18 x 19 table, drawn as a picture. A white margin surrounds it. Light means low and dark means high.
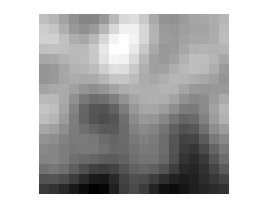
The field climbs toward the bottom. The top right is the smoothest part. There are no lone odd cells. The top middle is the ninth with the lowest average. The field is mottled with small blotches.
